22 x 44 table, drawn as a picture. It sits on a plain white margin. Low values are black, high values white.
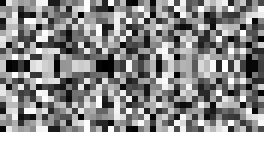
Odd rows or columns: none. Mirror symmetry: top to bottom. Average level on the scale: 50%. Seam: none. Grain: fine.
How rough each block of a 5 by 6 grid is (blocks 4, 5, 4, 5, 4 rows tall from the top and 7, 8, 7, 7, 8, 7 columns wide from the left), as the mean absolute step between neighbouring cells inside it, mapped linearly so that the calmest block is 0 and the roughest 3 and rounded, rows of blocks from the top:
2 2 2 3 2 2 / 2 2 3 1 2 2 / 3 0 1 1 0 2 / 2 2 3 1 2 2 / 2 2 2 3 2 2
